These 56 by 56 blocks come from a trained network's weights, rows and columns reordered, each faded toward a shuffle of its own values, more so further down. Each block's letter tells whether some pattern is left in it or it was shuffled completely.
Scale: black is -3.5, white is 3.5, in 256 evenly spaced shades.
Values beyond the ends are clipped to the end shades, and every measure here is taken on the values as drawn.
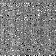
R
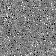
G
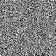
R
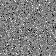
G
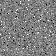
G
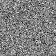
G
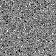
G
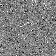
G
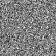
R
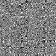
R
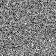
G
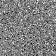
G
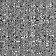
R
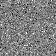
G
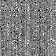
R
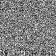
R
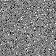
G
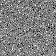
G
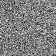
G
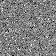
G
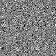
R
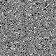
G
